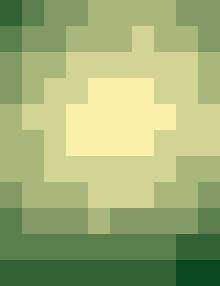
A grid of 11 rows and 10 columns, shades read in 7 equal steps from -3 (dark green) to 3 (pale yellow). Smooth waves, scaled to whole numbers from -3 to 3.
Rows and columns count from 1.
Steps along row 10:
same same same same same same same down same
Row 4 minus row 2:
1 1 2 1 2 2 1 1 1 1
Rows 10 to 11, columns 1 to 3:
-1 -1 -1 / -2 -2 -2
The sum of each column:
-4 3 7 11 15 14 15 11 6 1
